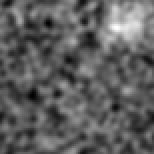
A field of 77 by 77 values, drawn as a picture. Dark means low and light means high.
Lone odd cells: none. Mirror symmetry: none. Average level on the scale: 40%. Bumps: one, in the top right. Ninth with the highest average: top right.
